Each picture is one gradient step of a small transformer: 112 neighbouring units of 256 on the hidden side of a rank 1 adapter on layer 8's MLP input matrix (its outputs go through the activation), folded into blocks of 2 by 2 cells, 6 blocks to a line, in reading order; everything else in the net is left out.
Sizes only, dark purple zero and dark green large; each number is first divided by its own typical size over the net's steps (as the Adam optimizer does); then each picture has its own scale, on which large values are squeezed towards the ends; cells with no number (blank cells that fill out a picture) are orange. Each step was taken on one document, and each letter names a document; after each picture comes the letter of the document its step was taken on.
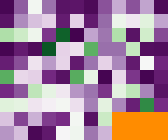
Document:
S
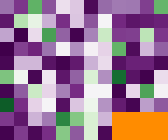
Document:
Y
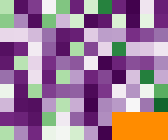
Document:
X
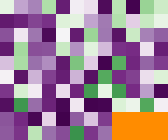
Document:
X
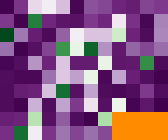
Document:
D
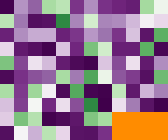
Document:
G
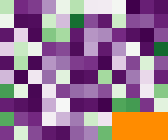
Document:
X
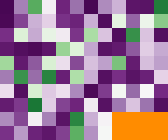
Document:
Y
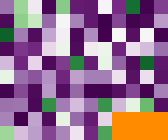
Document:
S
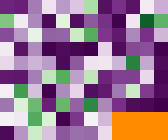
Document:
G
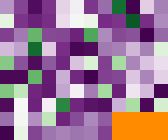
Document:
X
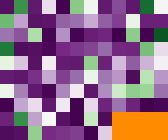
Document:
G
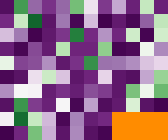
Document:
G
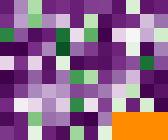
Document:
D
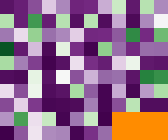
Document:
G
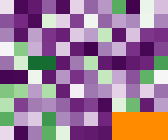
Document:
X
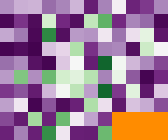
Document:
Y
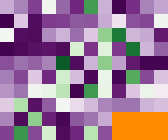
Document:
Y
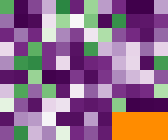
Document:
X
